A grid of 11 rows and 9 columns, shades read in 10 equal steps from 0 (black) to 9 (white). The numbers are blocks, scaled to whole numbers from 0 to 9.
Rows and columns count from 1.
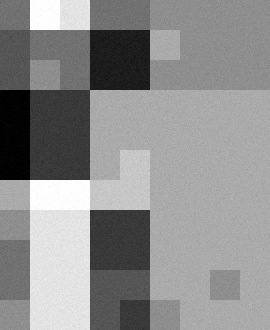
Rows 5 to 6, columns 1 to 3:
0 2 2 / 0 2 2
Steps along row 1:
up down down same up same same same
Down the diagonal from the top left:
4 4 4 6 6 6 6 6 6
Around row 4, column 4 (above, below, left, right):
1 6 2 6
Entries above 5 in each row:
2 1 0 6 6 6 9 6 6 5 5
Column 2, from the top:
9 4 5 2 2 2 9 8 8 8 8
